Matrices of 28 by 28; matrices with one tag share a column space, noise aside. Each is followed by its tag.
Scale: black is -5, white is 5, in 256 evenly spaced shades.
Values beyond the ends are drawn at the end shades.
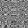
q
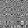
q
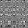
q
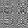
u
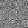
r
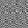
u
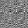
u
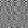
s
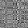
r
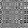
r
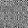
s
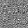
u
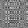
r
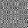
r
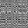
u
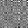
s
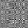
r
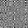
s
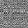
u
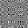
q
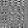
s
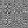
u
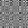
s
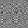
u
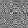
u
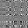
q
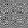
u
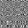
q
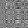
r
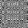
r
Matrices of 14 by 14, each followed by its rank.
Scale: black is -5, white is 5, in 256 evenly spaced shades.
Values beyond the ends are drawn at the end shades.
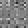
two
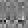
two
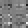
two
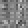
three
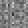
three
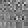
three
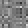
two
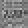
three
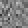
three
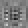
two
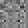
three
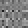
two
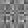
two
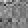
three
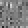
three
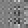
two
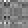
two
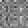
three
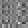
two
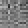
three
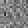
three
